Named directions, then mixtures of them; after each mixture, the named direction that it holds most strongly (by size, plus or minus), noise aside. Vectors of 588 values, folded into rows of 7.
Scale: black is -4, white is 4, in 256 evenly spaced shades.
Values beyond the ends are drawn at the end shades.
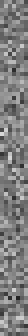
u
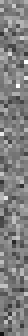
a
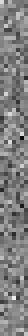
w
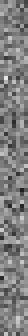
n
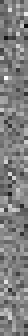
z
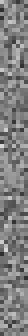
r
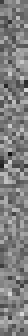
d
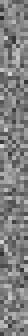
r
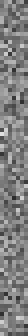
u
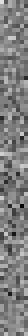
w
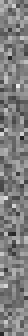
a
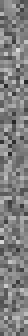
n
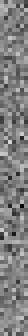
n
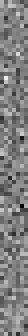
w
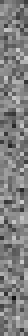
n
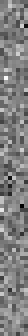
z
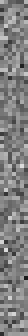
r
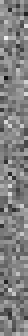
z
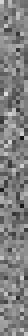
w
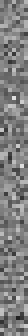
u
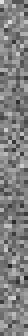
r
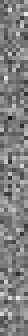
z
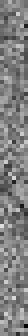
z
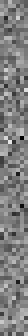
w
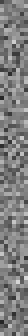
r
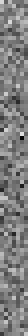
w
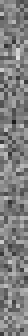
r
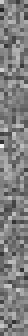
r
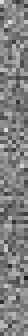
r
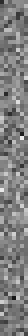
w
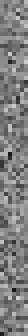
u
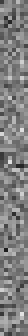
d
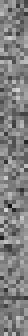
n
